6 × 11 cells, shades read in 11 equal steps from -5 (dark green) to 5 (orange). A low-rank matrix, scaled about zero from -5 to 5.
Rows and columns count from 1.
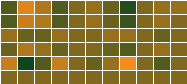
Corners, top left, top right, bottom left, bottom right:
-2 1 0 0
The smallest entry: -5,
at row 5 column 2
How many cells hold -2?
7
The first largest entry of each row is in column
2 2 1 2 8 1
